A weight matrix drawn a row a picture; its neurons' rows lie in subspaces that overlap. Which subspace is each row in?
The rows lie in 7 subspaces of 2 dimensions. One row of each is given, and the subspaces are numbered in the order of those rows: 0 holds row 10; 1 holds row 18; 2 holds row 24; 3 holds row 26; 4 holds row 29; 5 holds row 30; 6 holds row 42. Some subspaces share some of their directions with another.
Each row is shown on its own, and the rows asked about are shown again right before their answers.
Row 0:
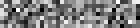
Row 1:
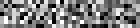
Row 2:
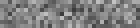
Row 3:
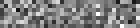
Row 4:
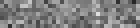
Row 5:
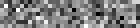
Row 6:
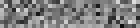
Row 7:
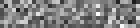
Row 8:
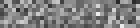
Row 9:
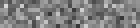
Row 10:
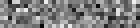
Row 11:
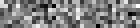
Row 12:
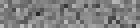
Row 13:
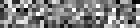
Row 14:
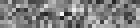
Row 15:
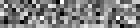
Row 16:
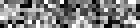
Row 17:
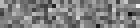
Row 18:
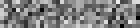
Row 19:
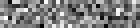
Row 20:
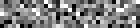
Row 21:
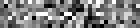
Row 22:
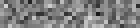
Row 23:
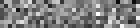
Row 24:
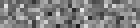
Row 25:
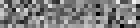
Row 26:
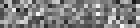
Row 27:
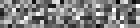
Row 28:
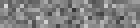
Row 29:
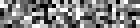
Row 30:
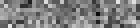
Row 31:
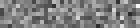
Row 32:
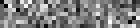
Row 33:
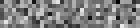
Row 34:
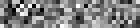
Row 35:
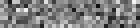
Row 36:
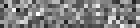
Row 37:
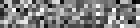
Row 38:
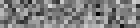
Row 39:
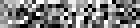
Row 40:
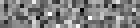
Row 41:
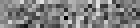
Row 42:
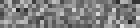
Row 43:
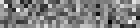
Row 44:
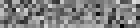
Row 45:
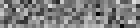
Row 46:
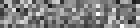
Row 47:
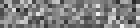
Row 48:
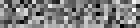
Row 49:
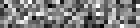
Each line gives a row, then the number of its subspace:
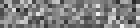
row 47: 3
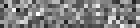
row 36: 3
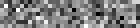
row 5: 2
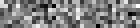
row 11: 4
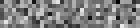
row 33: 2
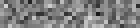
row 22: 6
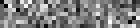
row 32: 4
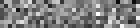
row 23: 5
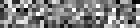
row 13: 0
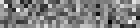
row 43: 4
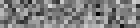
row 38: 6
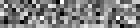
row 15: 0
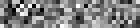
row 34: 5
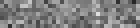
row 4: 5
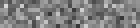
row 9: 2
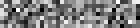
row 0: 1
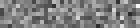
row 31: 4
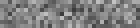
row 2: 6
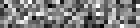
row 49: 6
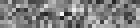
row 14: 6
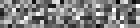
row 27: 4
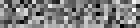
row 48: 1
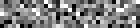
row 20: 3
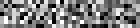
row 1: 0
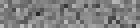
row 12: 3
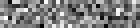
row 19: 0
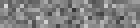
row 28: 2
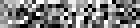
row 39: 1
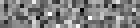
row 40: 2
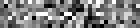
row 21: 6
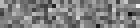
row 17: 4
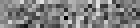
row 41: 1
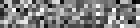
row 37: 1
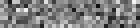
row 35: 0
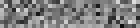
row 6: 3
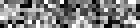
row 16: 5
